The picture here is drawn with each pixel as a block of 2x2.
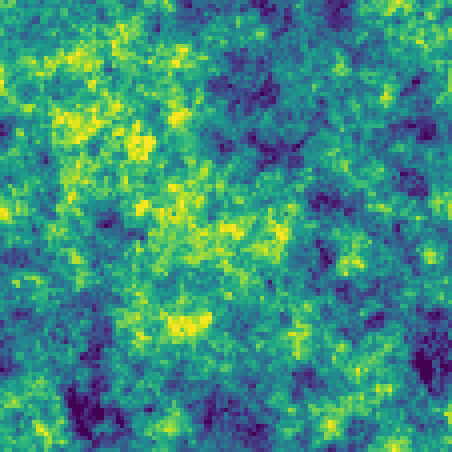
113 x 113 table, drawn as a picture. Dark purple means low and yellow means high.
Histogram: bell-shaped. Grain: blotchy. Average level on the scale: 50%. Mirror symmetry: none.
